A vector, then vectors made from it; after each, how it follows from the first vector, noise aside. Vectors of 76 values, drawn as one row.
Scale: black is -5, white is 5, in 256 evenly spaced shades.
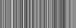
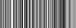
scaled up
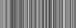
reversed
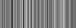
negated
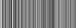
wrapped around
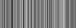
negated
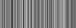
negated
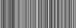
wrapped around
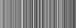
wrapped around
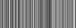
wrapped around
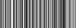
scaled up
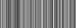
wrapped around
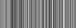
reversed
